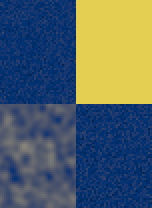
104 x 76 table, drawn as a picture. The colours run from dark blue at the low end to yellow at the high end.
It is made of 2 by 2 panels. Panel 1,1: very low, fine-grained, faint in contrast. Panel 1,2: very high, flat. Panel 2,1: low, blotchy. Panel 2,2: very low, fine-grained, faint in contrast.
